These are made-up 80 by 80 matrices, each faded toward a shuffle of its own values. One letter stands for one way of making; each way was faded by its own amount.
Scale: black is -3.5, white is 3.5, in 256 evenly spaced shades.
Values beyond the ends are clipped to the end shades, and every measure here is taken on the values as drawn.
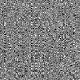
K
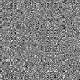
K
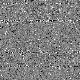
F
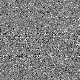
F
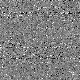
F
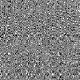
K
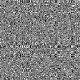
K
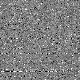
F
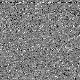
F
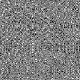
K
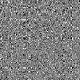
K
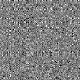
K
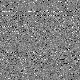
F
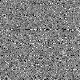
F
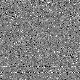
F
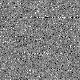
F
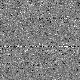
F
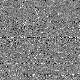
F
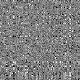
K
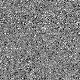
F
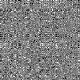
K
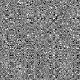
K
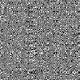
K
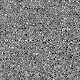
F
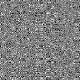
K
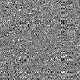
K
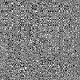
K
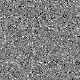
F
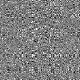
K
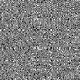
K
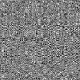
K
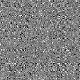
K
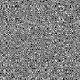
K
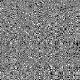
K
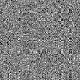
K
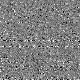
F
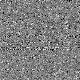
F
